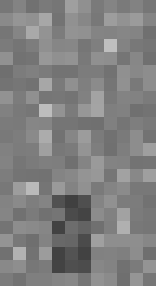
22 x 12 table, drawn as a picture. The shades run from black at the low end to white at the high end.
On average the colour sits 50% of the way up the scale. The ninth with the lowest average is the bottom middle. Values change most from cell to cell in the bottom middle. A few values lie far out on both sides of the bulk. In the bottom middle lies a patch that is lower than the rest.
